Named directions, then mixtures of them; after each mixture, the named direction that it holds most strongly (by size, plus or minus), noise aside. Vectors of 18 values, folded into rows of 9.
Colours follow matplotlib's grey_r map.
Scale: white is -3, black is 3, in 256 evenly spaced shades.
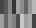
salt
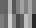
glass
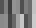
glass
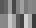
glass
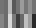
glass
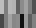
salt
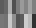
glass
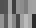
salt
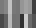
glass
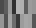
salt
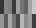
salt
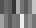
salt
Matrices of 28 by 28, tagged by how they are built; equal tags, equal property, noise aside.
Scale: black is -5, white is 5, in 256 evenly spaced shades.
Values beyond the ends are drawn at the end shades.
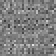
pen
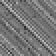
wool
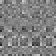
pen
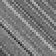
wool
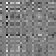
pen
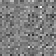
pen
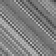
wool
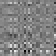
pen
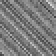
wool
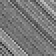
wool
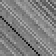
wool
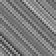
wool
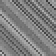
wool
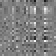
pen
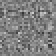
pen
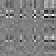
pen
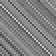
wool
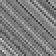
wool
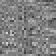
pen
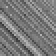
wool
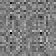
pen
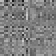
pen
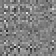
pen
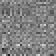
pen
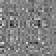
pen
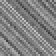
wool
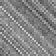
wool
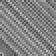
wool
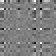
pen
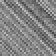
wool
